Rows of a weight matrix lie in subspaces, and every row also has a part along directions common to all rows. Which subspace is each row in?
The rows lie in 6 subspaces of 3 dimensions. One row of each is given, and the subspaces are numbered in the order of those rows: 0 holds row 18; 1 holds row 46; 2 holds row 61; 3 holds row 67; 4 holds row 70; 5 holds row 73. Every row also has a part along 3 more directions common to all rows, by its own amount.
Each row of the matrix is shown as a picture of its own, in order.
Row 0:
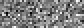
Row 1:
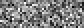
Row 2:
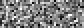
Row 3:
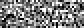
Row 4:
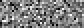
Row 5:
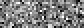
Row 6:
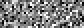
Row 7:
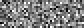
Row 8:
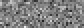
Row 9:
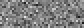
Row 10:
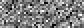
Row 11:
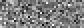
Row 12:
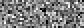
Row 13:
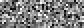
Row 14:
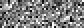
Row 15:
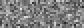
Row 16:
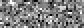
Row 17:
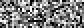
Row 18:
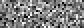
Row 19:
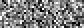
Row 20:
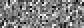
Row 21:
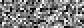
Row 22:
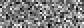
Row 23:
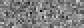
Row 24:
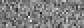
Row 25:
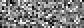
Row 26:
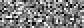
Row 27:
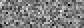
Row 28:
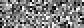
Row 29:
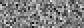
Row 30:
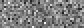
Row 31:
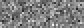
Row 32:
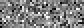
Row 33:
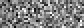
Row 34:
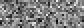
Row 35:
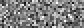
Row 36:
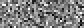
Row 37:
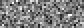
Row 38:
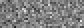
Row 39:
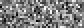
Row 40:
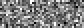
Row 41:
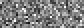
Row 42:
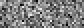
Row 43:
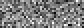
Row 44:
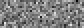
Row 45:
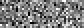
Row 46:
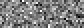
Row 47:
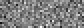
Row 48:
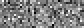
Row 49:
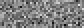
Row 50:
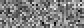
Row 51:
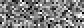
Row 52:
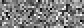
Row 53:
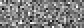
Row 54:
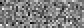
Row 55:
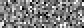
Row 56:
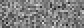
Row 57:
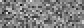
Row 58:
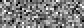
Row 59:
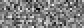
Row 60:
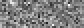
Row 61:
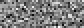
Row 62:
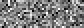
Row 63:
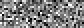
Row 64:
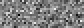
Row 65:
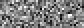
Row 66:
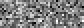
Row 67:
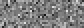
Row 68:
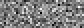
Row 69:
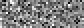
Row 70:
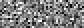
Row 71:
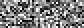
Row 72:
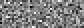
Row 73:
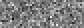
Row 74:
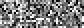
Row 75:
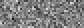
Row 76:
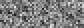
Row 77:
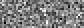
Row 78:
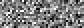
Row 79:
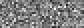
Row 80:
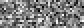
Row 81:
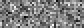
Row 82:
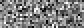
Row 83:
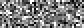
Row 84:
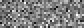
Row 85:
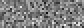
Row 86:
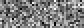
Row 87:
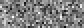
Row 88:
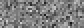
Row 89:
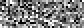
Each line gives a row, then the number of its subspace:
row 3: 2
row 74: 4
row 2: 5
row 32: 3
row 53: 0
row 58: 4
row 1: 5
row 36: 2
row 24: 0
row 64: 1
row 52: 1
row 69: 0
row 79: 2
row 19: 3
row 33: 2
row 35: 2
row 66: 4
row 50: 5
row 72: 4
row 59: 4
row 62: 3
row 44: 3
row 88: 3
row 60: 0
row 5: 1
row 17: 5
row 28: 3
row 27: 0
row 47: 1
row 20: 3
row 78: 1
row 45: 0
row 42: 0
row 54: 0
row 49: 3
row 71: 1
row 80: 4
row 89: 0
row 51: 1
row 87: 2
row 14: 3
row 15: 5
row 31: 5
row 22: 1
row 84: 1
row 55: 3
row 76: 5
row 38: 2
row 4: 5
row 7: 1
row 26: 4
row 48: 4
